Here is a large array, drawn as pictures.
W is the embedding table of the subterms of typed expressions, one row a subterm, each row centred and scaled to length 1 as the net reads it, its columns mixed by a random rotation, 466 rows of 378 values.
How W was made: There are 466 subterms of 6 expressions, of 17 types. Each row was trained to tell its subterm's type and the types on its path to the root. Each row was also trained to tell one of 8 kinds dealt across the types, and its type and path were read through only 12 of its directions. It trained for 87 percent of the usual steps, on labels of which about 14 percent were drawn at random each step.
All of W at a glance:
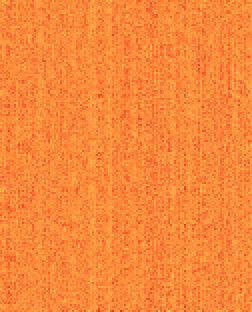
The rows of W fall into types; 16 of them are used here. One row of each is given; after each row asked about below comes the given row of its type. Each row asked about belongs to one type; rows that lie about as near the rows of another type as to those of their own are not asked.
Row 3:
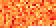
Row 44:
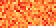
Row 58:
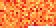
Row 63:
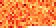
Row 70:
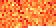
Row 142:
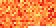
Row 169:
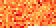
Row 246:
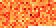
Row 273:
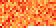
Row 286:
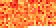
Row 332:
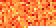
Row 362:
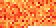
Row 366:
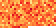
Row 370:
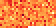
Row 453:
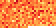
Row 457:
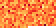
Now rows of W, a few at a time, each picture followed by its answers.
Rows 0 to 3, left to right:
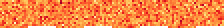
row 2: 366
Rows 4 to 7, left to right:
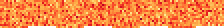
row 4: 44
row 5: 273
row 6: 332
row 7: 453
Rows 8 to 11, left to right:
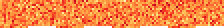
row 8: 3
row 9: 457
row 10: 246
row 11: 332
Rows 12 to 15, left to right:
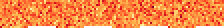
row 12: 246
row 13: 246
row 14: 453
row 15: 366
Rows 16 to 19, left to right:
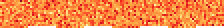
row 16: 370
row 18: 370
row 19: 332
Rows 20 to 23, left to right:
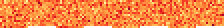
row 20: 169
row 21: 169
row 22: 246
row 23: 70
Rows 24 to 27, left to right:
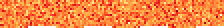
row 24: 70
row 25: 63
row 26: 362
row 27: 142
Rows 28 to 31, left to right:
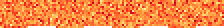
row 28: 58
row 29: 3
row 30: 286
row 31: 142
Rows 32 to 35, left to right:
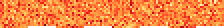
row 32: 44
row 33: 370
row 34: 246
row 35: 58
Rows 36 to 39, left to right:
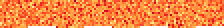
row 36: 3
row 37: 246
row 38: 3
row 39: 332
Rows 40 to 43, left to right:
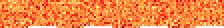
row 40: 362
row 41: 169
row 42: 44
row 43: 370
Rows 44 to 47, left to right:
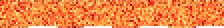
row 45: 63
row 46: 169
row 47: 3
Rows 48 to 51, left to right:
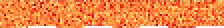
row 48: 3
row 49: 332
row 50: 332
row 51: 169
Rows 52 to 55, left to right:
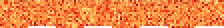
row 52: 332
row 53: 142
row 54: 273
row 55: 58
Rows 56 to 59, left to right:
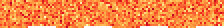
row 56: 44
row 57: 453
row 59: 246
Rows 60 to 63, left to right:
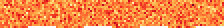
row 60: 169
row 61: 273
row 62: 453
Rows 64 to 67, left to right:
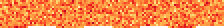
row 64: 169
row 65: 3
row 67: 169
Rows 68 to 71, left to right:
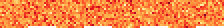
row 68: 366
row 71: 63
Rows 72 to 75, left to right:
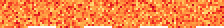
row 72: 63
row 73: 63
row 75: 457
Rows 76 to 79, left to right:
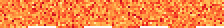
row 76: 3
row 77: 370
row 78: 370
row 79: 70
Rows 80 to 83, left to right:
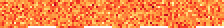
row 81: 370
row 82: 273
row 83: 44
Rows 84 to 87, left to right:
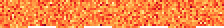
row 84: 142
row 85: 70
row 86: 273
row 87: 63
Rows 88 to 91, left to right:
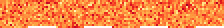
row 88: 286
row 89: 63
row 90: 44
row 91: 63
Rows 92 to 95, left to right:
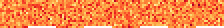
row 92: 273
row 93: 3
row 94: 370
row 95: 273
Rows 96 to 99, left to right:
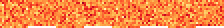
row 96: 273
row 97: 453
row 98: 63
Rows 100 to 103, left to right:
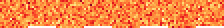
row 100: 453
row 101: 3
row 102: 63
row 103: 58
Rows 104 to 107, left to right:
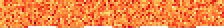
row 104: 273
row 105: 332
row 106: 370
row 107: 169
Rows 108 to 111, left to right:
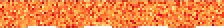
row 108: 457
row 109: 370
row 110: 169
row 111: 169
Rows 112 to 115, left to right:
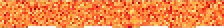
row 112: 3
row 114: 366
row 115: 362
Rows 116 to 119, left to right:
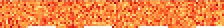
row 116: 332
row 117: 370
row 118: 273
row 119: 332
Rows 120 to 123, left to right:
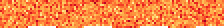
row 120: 362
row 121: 286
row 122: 169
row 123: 366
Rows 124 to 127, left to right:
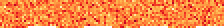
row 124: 169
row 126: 70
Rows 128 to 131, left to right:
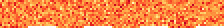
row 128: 370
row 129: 58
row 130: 70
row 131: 58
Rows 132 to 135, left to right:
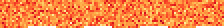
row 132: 453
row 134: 370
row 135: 246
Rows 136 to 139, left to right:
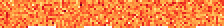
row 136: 70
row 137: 457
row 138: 457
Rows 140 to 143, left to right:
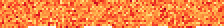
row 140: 63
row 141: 169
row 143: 58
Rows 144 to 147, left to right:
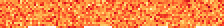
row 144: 142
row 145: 370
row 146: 169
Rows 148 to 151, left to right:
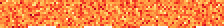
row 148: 63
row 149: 3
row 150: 169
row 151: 457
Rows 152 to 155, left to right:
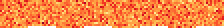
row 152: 44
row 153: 370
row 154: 246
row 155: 362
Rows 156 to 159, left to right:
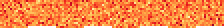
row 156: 70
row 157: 370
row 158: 63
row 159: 332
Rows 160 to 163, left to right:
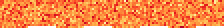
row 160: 169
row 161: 332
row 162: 362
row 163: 58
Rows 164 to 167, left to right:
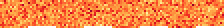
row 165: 453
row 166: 58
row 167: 169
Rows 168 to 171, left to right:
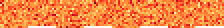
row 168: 63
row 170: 70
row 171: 370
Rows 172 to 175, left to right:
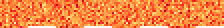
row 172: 370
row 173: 453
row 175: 169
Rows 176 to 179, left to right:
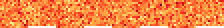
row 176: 142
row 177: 362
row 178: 332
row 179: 370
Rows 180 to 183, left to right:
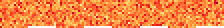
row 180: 362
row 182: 457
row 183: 246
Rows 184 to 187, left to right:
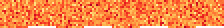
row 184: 63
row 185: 3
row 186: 366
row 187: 453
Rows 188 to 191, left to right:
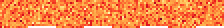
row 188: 370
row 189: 370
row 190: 457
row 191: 362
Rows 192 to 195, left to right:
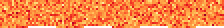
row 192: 63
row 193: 58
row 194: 246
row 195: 63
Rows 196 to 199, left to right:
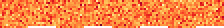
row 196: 370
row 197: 457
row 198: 453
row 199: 362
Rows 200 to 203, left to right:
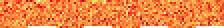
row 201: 58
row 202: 70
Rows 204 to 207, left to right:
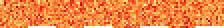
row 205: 70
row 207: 58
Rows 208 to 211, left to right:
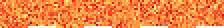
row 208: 70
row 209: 273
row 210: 457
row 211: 362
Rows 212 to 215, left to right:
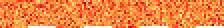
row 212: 246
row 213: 453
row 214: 63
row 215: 332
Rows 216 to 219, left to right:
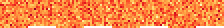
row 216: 286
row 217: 366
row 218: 44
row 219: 142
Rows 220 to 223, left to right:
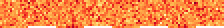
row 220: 246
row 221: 370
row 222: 332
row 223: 453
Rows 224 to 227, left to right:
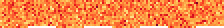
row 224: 366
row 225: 246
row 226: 332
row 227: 453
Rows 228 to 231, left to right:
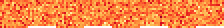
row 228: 169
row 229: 332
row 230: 362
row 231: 70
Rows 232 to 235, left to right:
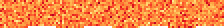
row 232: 70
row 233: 457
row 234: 63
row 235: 169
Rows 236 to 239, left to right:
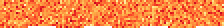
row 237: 169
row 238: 44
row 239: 3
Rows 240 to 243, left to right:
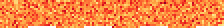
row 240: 457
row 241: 246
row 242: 332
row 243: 70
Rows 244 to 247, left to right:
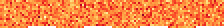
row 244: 44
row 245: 457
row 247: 246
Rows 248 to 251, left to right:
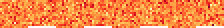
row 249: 457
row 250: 370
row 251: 370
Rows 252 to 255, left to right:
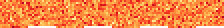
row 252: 453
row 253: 70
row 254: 3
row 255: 362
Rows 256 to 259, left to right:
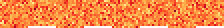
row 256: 3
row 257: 457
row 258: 273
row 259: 457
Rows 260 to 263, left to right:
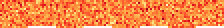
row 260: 70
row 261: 332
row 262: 3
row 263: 169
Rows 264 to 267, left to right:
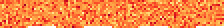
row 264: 58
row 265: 169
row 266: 273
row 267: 70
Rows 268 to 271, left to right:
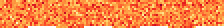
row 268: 457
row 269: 273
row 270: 58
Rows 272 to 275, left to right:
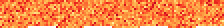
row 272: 273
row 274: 3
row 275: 286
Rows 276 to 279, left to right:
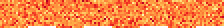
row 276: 246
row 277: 273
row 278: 58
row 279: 362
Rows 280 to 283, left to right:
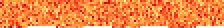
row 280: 63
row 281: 332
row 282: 246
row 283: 44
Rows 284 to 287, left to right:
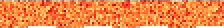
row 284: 246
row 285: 44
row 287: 362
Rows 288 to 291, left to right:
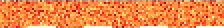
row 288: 453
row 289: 453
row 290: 332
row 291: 44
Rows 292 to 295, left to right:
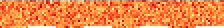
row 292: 246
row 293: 63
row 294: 286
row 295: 58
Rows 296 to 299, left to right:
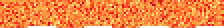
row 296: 63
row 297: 3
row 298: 286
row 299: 58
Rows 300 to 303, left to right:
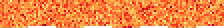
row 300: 142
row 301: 44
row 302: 366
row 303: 457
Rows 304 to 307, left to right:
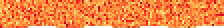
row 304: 366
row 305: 332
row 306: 370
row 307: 286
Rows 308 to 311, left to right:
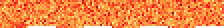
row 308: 169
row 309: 453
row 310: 246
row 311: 366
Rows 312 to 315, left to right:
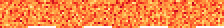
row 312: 370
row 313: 63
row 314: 332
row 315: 70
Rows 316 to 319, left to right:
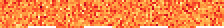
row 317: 453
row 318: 58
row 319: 44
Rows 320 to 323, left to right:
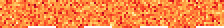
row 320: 457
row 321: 362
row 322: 273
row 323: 370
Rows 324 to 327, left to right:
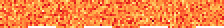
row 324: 70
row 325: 70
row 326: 58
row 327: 366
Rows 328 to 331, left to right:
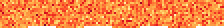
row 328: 44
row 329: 3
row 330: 169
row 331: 453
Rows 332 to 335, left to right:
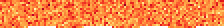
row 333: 366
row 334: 366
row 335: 370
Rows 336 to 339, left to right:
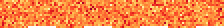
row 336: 362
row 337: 3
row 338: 70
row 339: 142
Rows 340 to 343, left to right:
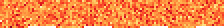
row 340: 169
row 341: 246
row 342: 366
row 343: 362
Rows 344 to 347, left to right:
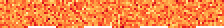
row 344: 457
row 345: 44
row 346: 457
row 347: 370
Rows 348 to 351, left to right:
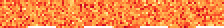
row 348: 169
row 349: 457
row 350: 58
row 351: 366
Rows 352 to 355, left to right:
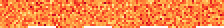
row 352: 273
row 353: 453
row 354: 273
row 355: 70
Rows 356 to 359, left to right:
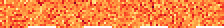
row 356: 169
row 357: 332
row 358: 366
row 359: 453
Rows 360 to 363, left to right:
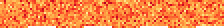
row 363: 286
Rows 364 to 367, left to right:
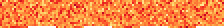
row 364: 370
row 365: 63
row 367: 63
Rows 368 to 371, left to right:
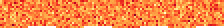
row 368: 332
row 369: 44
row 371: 142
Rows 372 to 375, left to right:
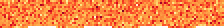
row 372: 246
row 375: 169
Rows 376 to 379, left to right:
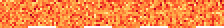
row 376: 246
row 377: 370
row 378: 332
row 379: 332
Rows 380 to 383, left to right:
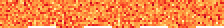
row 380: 70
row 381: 58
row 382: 370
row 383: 332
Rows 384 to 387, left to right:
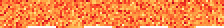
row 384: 58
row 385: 246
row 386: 58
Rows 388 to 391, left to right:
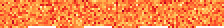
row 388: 70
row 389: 453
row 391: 457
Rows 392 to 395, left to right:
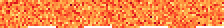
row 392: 332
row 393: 362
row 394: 44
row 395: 70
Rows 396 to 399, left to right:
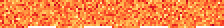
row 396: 63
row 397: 246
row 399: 142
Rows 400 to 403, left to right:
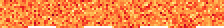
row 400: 273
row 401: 70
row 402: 63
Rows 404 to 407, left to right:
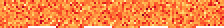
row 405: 362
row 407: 273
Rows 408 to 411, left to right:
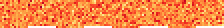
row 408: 457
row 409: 246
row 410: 58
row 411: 70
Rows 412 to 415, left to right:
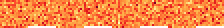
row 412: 169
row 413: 366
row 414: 457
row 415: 286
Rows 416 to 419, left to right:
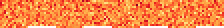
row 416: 63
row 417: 273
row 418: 457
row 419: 246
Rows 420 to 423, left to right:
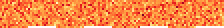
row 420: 44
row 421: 3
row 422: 246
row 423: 332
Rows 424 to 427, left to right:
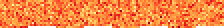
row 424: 58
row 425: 70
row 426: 142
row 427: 169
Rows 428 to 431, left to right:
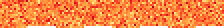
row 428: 332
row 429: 246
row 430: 332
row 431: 366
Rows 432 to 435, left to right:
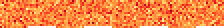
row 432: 457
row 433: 3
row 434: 457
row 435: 362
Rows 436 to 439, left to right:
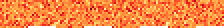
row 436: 44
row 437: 3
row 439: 457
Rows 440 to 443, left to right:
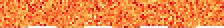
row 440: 457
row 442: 273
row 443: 453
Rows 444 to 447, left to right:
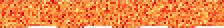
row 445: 362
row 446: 457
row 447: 58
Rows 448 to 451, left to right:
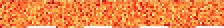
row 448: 332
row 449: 246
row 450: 453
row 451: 58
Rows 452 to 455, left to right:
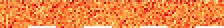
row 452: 457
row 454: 3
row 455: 58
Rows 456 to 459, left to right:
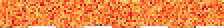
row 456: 3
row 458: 362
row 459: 246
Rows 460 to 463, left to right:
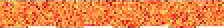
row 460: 246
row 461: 142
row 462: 169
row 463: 362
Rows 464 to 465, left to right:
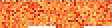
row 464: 453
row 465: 142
